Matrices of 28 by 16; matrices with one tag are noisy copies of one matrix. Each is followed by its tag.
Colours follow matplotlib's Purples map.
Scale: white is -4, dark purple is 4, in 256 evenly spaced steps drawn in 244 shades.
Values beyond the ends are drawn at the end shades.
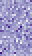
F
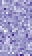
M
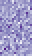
F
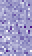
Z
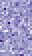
M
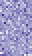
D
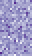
F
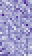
D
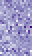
Z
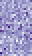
F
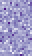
M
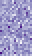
F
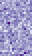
M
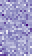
D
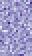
M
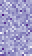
D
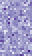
M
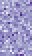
M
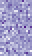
Z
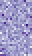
D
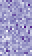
Z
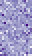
D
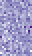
Z
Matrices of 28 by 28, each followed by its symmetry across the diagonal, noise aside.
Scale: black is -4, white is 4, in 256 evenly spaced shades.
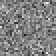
neither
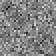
symmetric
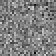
neither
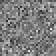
symmetric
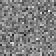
neither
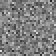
antisymmetric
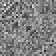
symmetric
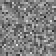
antisymmetric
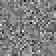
antisymmetric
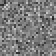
symmetric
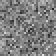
symmetric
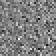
antisymmetric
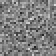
neither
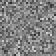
symmetric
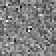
antisymmetric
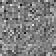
antisymmetric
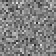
neither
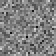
symmetric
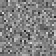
neither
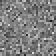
symmetric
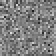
antisymmetric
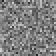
neither
